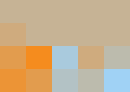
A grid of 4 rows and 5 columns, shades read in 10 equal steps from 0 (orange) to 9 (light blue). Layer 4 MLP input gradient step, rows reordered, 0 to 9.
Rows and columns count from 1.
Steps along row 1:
same same same same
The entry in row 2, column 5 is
5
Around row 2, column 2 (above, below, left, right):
5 0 4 5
